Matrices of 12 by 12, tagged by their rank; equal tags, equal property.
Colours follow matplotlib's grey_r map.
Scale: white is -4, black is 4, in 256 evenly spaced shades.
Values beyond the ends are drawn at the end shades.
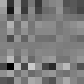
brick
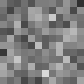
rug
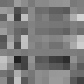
brick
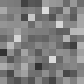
rug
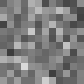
rug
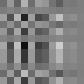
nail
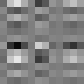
nail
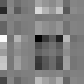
nail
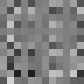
brick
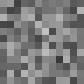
rug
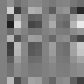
nail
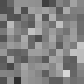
rug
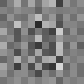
brick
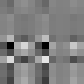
nail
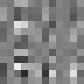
brick
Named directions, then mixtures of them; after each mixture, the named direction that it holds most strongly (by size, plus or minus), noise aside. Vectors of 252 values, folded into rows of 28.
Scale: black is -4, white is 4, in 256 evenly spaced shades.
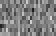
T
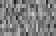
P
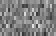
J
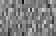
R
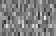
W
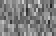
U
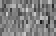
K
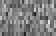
K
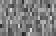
R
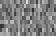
T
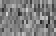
K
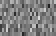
R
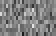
P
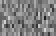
W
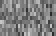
U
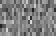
T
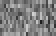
K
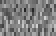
W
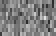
K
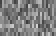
W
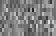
R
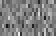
W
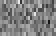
U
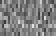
W
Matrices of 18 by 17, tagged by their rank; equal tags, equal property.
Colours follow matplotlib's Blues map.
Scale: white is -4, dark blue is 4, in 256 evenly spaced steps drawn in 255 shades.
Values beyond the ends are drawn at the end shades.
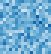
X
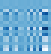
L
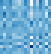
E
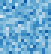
X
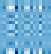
L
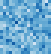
X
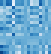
E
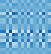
L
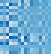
E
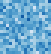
X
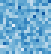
X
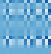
L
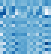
E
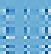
L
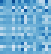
E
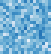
X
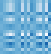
L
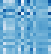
E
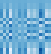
L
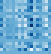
E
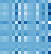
L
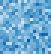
X
